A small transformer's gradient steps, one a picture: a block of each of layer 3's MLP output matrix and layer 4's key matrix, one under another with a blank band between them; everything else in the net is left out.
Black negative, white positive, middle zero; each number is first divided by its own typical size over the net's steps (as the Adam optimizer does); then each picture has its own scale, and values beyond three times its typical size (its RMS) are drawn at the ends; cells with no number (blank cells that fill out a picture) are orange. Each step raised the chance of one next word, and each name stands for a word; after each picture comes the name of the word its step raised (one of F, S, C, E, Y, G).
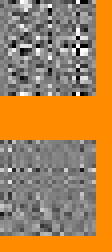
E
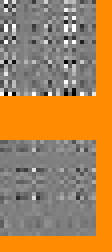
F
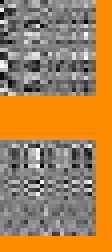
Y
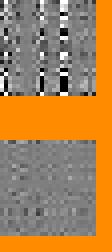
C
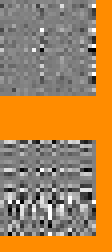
E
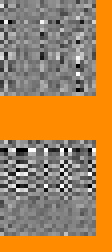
Y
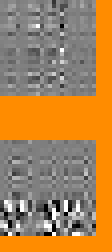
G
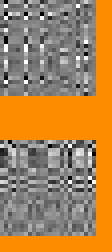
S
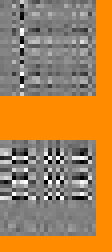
E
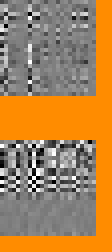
S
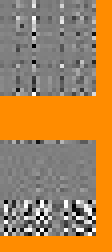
C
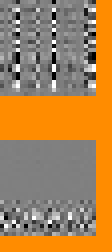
Y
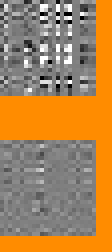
S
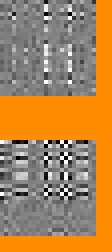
S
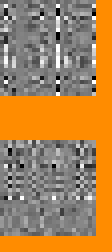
S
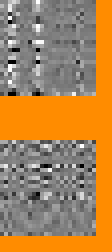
F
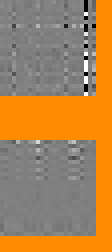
G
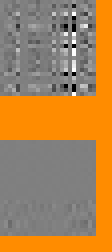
G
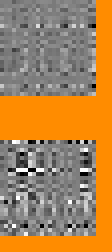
G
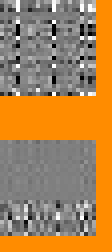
C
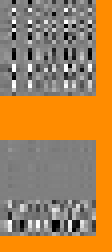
Y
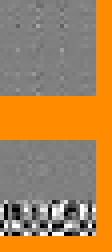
G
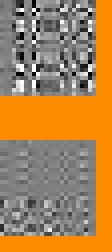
Y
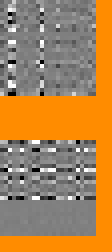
F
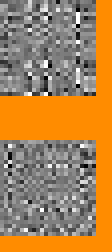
C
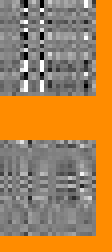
Y
